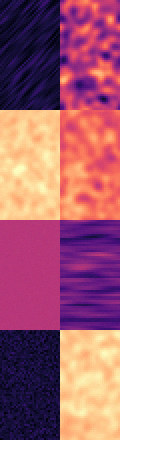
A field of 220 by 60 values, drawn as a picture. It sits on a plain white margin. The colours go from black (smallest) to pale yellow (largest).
It is made of 4 by 2 panels. Panel 1,1: very low, slanting up to the right, faint in contrast. Panel 1,2: middling, blotchy, strong in contrast. Panel 2,1: very high, blotchy, faint in contrast. Panel 2,2: high, blotchy. Panel 3,1: middling, flat. Panel 3,2: low, streaked across. Panel 4,1: very low, fine-grained, faint in contrast. Panel 4,2: very high, blotchy, faint in contrast.
